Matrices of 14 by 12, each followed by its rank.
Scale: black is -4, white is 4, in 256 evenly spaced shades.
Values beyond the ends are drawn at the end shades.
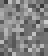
full rank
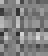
two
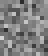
full rank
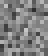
full rank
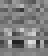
two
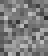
full rank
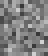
full rank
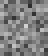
full rank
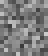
full rank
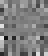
two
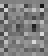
two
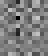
two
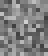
full rank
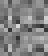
two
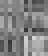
two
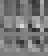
two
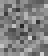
full rank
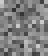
full rank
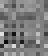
two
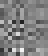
two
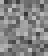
full rank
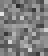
full rank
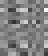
two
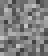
full rank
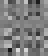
two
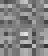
two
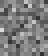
full rank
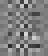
two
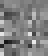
two
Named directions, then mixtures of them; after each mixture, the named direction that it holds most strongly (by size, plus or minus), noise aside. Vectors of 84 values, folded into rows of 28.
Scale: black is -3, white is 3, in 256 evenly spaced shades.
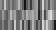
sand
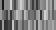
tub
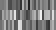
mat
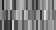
tub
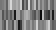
mat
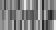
sand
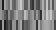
tub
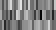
mat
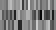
mat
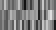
sand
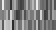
tub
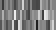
mat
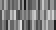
sand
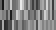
tub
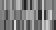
sand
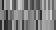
tub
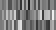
mat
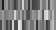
mat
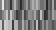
tub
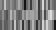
sand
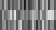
sand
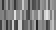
mat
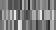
mat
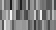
tub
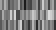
sand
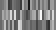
mat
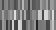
mat
